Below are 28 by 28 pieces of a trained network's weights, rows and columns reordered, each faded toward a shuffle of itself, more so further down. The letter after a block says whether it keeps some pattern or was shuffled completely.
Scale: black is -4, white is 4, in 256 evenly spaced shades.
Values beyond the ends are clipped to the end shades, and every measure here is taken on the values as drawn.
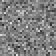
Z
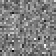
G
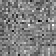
G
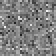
G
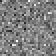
Z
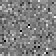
Z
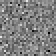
Z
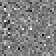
G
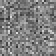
G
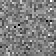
Z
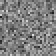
Z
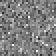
Z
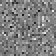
G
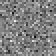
Z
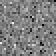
Z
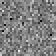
Z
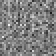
G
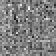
G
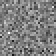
Z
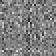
G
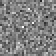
Z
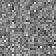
G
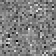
Z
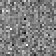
G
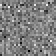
G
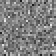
Z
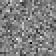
Z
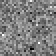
Z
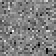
G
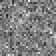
Z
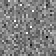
G
